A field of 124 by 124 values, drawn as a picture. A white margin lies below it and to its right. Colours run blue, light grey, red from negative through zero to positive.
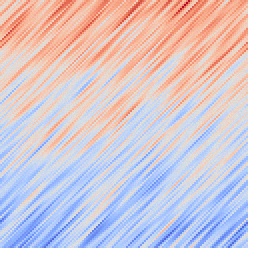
The histogram is bell-shaped. The field climbs toward the top. The grain runs diagonally up to the right. On average the colour sits 50% of the way up the scale.
